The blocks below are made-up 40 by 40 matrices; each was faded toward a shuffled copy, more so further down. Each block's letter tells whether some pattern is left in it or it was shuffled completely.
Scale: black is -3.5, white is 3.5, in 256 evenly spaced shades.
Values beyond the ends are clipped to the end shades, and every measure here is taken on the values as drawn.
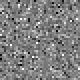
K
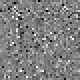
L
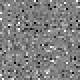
L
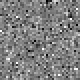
K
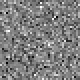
L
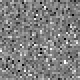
K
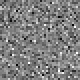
K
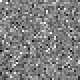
K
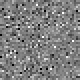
L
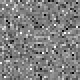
L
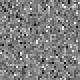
K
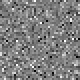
K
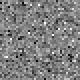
K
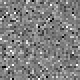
K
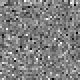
L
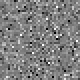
L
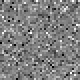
L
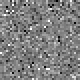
L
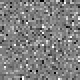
L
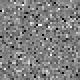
K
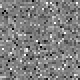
L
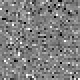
L
